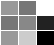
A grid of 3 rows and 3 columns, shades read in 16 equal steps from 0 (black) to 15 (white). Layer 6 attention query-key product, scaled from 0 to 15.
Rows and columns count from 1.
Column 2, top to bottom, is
7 8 12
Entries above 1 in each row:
3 3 2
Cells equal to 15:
1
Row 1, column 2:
7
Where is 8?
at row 2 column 2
